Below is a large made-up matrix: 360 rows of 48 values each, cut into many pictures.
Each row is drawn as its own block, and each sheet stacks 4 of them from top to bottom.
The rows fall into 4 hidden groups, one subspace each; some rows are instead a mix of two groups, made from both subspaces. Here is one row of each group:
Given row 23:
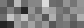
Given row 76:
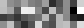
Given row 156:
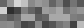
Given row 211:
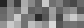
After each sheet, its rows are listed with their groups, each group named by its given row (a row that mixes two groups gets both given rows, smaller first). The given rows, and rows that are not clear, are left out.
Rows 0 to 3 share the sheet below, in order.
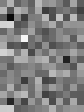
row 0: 23
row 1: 23
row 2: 156
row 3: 23
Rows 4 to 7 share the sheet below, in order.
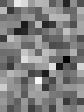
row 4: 156
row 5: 156
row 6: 156 and 211
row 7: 211
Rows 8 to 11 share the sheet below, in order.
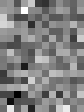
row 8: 23
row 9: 76
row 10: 23
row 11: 76
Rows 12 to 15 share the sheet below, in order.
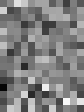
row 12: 156
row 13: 211
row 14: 23
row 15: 211
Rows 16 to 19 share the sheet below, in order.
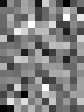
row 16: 211
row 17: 156
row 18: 156
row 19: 23
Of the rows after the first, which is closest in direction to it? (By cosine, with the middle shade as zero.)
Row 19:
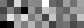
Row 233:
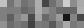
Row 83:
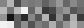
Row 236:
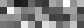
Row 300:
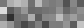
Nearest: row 233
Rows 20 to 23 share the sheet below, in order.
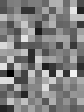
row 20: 76
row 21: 23
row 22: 23
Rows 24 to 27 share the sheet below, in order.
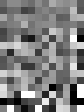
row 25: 76
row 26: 76
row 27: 76
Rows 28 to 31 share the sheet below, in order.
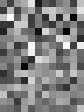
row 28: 23
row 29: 211
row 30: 23
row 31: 156 and 211
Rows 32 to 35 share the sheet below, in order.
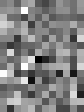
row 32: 23
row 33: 76
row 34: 23
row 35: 76
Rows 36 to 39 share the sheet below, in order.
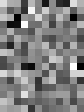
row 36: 211
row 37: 23
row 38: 76
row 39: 23
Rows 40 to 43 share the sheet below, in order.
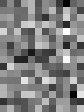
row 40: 211
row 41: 211
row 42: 156
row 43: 76
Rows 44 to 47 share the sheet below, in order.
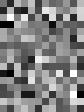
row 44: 23
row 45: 76
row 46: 23
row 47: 76
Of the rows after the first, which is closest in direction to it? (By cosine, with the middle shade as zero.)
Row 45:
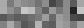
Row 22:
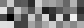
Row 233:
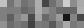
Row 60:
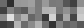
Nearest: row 233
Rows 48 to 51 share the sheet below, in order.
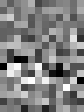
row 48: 23
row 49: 76
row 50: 156
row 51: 76 and 211
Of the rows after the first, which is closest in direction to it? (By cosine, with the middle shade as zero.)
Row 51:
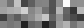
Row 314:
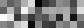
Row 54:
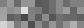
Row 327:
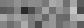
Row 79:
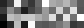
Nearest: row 54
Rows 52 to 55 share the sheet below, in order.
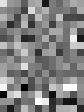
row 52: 211
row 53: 76
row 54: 23
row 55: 156 and 211
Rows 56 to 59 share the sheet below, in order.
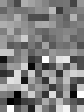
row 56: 211
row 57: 23
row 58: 211
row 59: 76
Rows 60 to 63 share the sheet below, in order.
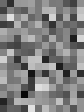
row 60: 23 and 156
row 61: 76
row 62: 211
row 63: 23
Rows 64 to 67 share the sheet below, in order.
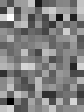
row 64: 23
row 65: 156
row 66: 76
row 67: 23
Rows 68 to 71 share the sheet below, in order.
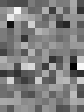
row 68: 76
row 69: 23
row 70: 76
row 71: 76
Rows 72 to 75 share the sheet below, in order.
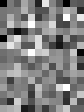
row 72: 211
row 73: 156
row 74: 76
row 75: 211
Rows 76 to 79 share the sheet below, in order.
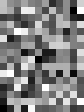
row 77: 156
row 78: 23
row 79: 23 and 211
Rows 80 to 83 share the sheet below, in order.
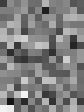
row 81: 76 and 211
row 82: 156
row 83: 23
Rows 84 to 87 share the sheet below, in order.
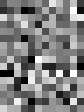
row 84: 76
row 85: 76 and 211
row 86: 23
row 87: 211
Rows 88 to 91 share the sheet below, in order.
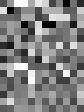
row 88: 156
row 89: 23
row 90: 76 and 211
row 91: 23 and 156
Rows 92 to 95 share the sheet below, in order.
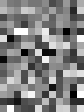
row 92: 76
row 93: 156
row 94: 211
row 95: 76
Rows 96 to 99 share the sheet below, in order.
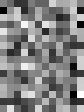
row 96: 76 and 156
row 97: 211
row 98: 76
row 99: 76
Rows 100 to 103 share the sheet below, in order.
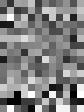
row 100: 23
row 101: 76
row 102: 211
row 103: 76
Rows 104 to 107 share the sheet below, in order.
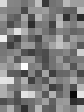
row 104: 211
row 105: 156
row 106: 23
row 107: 76
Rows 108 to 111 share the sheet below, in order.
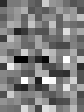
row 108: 211
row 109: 156
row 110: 156
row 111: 156
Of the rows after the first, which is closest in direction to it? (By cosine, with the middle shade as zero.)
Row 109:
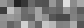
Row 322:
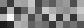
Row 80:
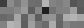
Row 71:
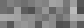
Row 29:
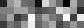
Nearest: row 71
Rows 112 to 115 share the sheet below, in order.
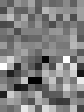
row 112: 23
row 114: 156
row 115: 156
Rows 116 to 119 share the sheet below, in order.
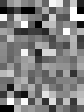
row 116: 76
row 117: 156
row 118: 23
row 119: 23
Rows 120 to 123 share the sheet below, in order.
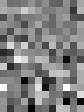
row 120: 76
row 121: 23
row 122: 156
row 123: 211
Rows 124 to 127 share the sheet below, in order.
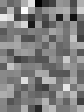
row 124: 23
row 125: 76
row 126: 156
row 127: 156
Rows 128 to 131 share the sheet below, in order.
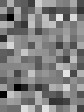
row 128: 23
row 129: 23 and 156
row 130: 211
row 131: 156
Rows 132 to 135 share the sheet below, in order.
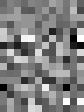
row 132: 76
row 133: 76
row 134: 156
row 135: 156 and 211
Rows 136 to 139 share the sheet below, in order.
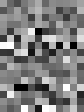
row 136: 156 and 211
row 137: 23
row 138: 156
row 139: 156
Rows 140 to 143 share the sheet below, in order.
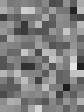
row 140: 76
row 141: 156
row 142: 76
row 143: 156 and 211
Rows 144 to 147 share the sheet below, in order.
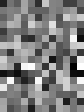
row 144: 211
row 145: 76
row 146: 76
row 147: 211
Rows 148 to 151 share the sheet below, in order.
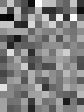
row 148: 23
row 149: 76
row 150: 211
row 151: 211
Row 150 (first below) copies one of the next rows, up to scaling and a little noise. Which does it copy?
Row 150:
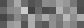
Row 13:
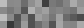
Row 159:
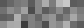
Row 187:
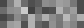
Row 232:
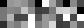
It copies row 187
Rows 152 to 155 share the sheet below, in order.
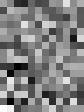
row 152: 156
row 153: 76
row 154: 76
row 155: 23
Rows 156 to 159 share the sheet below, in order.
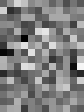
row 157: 23
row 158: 76
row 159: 211
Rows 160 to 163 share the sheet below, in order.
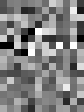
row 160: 76
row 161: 23
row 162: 76
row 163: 211
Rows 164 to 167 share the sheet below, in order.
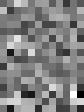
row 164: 156
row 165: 76
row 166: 156
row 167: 76
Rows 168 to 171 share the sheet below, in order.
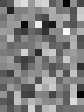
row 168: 156
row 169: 156
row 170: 23 and 156
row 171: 23 and 76
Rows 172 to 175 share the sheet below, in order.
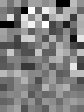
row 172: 23 and 211
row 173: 76
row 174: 76
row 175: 211
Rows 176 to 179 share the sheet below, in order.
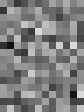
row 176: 156
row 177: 23
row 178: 211
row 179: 76
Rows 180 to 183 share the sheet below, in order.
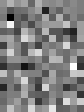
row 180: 23 and 76
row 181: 76 and 211
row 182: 76
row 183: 211
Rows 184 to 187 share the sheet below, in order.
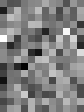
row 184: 156
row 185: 156
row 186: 23 and 76
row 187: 211
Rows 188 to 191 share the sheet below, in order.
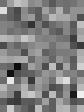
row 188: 156
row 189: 76
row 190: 76
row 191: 76
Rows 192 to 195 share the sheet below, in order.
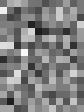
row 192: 156
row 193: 23 and 211
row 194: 211
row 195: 23
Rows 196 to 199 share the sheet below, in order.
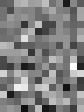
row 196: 156
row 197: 23
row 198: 76
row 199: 156
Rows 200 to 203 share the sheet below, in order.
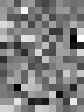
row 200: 23
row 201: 76
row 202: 211
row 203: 211
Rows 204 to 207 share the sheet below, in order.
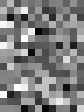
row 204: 23
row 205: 23
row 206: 156
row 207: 156
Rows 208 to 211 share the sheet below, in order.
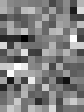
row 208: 76
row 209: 76
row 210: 76
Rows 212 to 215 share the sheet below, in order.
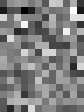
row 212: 76
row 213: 156
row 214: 76
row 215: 23 and 76
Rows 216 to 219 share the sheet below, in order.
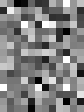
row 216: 156
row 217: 211
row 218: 156
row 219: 211
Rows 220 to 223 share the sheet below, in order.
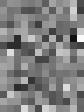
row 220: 76 and 156
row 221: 76
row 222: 23 and 156
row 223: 156
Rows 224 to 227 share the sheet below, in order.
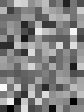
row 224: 156
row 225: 23
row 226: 76
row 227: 23 and 211
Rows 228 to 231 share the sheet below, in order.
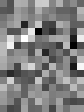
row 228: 156 and 211
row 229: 23 and 76
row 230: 76
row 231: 211
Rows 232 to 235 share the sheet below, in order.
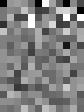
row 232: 211
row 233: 211
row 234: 211
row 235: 156
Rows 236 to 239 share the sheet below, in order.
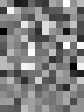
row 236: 156
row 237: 211
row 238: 76
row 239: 211
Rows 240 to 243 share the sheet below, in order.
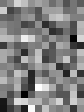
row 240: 156
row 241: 76
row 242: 211
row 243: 23
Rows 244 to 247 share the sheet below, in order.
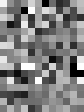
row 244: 211
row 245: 23
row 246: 76
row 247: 76
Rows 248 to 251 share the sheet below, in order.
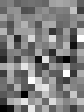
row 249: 23 and 76
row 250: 76 and 211
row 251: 23
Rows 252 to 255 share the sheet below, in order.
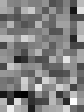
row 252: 76
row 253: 76
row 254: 156
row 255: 76 and 211
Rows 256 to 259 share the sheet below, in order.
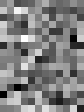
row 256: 23 and 76
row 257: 76
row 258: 23
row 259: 156
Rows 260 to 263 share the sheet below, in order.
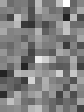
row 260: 211
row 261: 211
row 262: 23
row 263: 156
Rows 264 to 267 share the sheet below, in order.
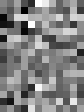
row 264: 23
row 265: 156 and 211
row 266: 211
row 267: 23
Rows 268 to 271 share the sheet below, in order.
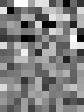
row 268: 156
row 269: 76
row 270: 156
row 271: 211
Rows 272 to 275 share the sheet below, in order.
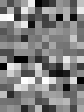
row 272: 23
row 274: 156
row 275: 156
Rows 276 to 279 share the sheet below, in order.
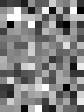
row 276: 76
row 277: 211
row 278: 76
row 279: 156
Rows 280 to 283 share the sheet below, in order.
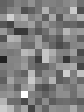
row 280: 23 and 76
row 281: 156
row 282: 211
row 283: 23
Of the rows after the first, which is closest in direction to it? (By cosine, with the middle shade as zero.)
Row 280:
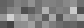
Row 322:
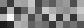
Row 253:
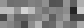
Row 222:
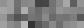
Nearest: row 322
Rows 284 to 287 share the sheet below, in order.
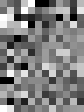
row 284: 23
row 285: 76
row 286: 23
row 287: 23
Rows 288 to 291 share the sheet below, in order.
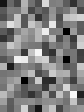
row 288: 211
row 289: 156
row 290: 156
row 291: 76 and 156
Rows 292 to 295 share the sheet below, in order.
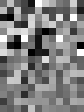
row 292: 23
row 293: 23 and 156
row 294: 211
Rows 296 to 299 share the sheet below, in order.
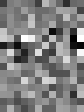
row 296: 211
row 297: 76
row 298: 156
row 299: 76
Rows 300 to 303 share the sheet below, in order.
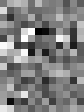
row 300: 23 and 156
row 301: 23
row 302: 156
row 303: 23
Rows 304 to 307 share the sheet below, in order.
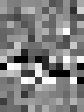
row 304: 76
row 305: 211
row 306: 156
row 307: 23
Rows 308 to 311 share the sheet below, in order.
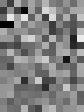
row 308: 23
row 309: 76
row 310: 156
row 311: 156
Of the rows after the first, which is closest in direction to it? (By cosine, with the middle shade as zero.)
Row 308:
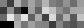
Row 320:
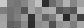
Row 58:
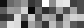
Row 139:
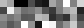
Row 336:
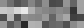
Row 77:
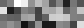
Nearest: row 77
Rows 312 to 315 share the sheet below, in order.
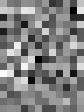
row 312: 76
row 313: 211
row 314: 23
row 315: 156
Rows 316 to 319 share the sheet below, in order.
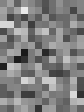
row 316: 23
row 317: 156 and 211
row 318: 156
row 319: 76
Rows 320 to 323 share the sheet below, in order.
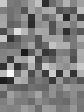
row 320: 211
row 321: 156
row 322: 23
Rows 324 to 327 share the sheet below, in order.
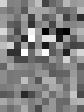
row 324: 211
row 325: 211
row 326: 156
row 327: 76
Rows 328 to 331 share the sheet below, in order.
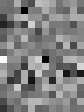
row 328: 23
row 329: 23 and 211
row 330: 211
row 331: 23 and 211
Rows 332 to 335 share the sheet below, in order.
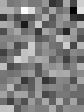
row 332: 76
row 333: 211
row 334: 156
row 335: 23
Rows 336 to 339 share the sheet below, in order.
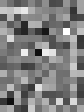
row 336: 76
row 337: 156
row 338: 76
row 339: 23
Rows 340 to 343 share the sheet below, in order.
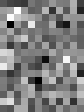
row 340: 76
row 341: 23
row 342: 156
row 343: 23
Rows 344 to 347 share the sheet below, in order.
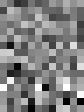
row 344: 156
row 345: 23
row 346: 76
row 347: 211
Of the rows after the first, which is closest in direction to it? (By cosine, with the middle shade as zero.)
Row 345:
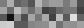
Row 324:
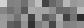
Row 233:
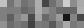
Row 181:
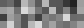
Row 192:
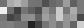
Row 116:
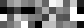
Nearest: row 192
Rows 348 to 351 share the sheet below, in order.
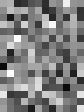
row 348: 23 and 156
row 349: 76
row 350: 23 and 156
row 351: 156 and 211
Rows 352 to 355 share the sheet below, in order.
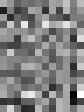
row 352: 76 and 156
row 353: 76
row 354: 76
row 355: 76
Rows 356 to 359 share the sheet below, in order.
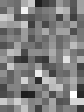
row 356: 23
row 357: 211
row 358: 156
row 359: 76
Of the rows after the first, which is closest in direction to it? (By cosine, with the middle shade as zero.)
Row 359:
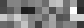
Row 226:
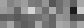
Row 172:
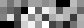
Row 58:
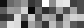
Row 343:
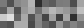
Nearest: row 58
